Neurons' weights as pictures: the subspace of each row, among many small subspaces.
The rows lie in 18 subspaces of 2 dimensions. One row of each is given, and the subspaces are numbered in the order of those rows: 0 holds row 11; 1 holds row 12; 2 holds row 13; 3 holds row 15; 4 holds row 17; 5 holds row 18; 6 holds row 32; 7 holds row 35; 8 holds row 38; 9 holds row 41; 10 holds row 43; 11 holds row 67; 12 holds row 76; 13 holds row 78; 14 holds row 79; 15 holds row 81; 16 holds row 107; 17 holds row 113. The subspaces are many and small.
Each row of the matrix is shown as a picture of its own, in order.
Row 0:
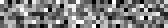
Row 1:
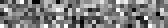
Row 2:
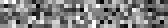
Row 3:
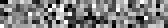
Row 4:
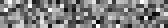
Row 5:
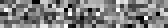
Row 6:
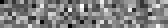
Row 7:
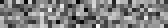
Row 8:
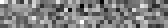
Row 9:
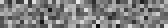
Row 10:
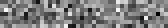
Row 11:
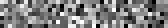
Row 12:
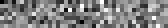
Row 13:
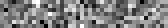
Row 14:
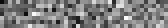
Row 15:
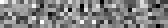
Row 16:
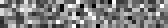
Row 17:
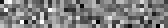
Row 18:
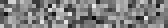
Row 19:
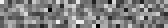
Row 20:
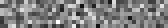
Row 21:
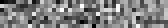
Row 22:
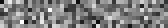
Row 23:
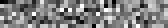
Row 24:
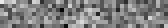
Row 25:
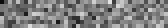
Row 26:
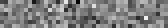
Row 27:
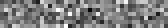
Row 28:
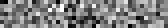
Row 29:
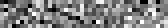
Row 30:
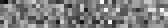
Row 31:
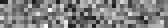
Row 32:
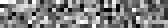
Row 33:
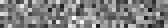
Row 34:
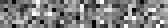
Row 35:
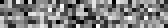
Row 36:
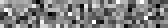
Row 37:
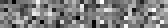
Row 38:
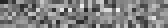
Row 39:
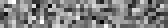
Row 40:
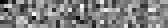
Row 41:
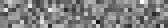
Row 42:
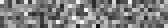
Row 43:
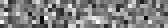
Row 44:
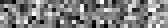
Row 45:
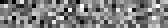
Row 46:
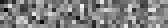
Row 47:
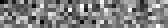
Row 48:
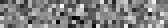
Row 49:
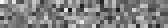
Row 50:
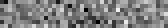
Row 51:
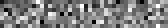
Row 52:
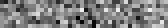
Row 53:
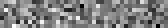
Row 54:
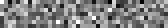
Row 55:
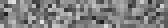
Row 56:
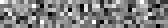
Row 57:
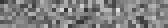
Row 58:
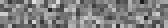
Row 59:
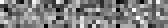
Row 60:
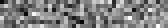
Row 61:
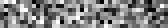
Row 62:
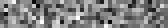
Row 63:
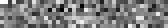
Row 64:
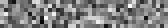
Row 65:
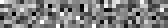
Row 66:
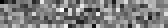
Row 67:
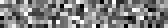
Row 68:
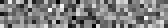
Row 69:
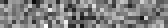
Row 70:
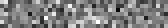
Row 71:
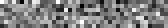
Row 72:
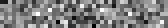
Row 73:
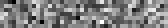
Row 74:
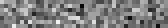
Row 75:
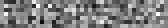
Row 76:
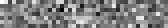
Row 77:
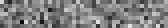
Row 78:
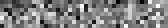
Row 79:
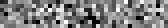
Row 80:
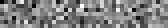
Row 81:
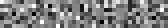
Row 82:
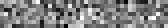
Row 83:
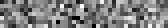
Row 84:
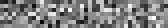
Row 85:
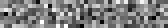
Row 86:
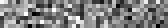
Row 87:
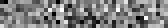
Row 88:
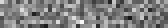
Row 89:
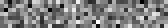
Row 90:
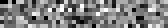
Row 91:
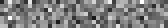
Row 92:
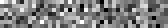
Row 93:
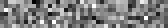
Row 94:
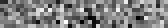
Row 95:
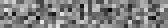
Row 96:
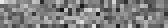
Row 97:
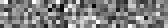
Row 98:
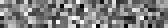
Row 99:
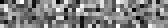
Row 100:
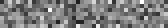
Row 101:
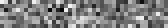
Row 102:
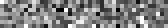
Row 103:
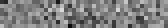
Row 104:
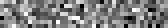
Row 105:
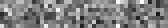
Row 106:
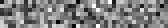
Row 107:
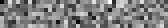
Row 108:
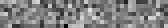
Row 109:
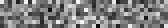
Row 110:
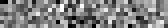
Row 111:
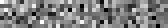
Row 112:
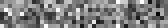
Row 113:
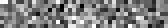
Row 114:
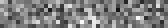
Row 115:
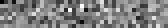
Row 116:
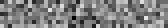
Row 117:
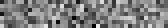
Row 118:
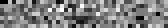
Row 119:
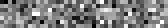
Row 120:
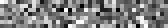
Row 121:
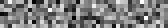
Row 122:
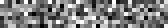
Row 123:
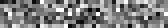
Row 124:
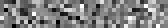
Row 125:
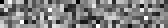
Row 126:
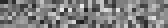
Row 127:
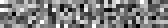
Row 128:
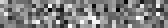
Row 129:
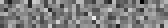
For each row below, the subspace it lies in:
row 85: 6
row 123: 15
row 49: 1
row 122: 7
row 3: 5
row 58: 0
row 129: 16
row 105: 13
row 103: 5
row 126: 8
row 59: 13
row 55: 5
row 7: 7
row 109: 7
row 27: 15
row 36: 3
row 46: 12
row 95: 8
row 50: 10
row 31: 2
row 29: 9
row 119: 2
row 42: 7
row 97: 17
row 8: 3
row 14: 16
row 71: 3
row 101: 12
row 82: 6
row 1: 3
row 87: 5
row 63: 12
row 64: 10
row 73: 5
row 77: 4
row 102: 8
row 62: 10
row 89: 9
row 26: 17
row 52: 14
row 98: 11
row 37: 2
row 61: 10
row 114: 14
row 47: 3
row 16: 4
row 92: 1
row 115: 1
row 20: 4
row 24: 6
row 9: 7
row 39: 5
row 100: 9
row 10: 1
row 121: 0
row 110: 17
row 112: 13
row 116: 0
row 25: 16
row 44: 17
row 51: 3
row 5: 1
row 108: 6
